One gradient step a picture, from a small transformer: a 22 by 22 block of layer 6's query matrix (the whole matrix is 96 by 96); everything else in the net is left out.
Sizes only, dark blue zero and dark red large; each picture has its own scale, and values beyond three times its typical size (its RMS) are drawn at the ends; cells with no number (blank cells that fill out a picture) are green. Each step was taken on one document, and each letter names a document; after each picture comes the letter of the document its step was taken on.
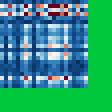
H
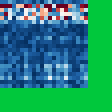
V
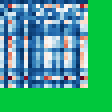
V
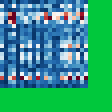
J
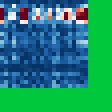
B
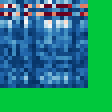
V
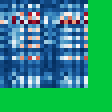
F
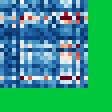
J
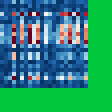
F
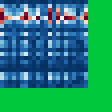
B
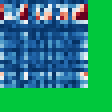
B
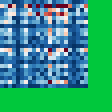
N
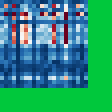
H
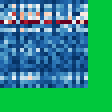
F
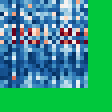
J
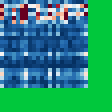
B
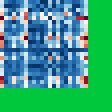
B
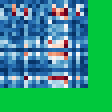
H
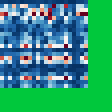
H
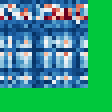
V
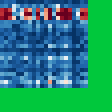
H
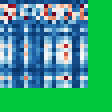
V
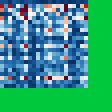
H
